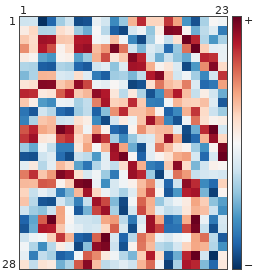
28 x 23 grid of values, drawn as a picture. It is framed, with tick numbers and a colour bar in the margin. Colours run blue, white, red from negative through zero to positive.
No overall slope runs across the table. Concentric rings centre on the bottom left. No row or column stands out.
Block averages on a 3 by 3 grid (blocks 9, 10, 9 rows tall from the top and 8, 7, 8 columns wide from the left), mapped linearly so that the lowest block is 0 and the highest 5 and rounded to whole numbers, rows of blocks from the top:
423 | 333 | 051
